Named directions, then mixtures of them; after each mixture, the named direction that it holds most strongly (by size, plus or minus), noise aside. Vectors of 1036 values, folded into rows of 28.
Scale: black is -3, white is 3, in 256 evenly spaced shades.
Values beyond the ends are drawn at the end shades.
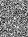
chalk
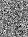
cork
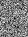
chalk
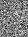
cork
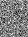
chalk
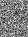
chalk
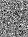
cork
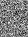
chalk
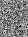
cork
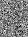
cork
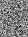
cork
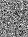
cork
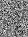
cork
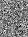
cork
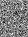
chalk
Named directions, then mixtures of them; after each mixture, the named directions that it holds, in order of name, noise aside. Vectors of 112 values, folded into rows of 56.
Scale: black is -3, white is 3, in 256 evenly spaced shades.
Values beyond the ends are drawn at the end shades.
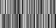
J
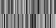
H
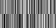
H, J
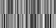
H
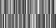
H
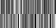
H, J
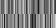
H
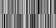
H, J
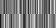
H, J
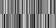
H, J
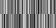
H, J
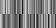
J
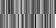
H, J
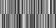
H, J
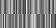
H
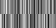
H, J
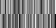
H, J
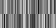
H, J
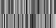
H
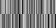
J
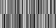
H, J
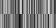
H, J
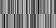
H, J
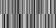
H, J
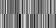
H, J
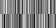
H, J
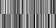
J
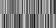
H, J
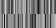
H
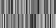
H
